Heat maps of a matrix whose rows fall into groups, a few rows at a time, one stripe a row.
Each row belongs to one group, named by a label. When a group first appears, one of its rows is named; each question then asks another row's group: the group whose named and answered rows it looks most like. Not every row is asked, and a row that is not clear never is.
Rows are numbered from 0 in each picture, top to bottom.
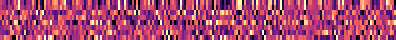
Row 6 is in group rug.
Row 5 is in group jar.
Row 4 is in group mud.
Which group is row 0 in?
jar
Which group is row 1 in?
jar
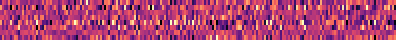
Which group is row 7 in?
mud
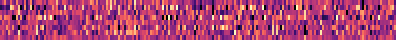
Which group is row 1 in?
rug
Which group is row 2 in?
jar
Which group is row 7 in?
jar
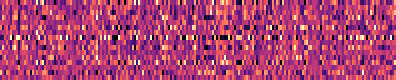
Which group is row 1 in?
mud
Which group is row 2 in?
mud
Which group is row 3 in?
rug
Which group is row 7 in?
jar
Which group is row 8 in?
mud
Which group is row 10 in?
mud
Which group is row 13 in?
jar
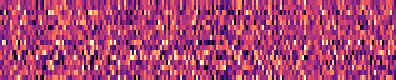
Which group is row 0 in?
jar
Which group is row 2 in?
rug
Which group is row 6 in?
jar
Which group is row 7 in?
rug
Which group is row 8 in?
rug
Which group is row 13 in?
rug
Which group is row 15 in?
jar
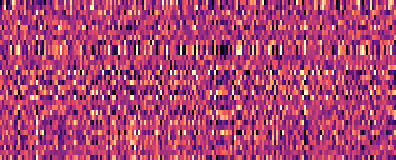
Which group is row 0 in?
rug
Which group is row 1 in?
rug
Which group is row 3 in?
mud
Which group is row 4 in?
jar
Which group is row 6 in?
rug
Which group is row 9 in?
jar
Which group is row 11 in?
rug
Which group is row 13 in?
mud
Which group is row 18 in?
mud
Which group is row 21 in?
jar
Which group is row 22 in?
mud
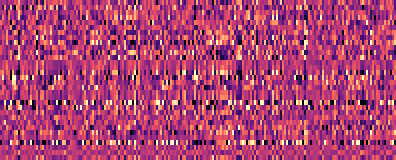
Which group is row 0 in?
jar
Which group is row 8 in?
mud
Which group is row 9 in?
jar
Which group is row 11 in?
jar
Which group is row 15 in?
rug
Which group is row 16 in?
rug
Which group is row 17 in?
rug
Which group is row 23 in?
rug
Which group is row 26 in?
mud
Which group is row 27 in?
mud
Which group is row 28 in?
rug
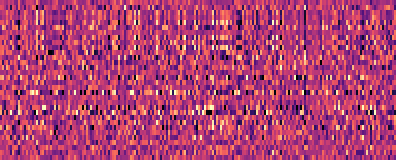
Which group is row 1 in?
jar
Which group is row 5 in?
rug
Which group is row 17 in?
rug
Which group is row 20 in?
rug
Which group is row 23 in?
mud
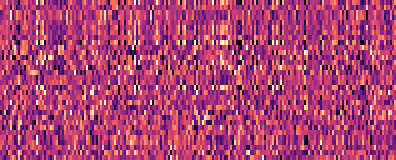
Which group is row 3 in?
jar
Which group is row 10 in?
mud
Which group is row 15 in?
jar
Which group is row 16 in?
jar
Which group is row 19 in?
mud
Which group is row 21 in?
mud
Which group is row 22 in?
rug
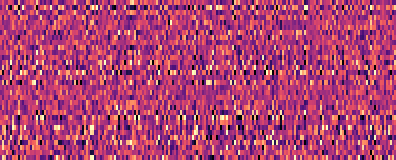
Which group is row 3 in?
mud
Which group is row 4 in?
rug
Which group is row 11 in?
rug
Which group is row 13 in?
mud
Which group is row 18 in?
jar
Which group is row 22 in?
jar
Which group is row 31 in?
rug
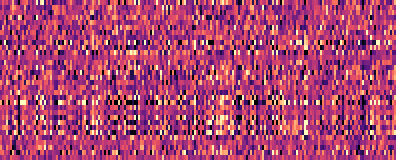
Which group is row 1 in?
rug
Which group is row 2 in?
rug
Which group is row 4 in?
rug
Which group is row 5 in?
mud
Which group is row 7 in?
mud
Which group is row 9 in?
mud
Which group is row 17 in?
mud
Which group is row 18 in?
jar
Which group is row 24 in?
mud
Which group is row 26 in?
mud
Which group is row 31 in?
rug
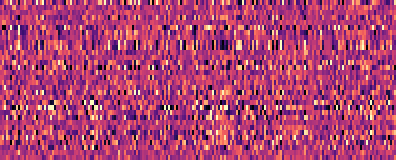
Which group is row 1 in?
rug
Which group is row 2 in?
mud
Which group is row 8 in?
jar
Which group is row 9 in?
jar
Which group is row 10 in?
mud
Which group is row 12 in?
rug
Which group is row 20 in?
rug
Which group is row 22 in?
rug
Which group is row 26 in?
mud
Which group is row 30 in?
jar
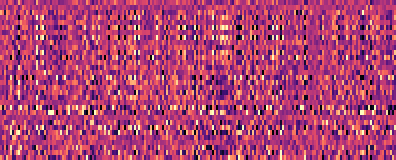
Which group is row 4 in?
mud
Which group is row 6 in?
rug
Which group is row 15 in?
rug
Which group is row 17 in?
rug
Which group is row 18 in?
jar
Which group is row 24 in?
rug
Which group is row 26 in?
jar
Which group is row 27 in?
rug
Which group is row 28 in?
rug
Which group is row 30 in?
jar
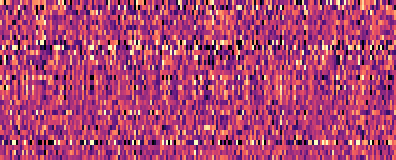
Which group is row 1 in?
jar
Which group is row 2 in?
mud
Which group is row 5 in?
mud
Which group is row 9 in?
rug
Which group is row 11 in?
rug
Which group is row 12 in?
rug
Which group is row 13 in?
jar
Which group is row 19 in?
rug
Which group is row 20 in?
jar
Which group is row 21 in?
mud
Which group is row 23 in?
jar
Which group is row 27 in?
rug
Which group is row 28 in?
rug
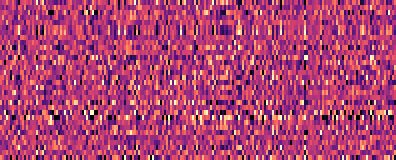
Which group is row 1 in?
rug
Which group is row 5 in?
jar
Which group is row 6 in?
jar
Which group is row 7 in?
mud
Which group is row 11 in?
mud
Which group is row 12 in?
rug
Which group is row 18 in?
rug
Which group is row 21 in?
rug
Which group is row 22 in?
rug
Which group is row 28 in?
rug
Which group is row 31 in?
jar
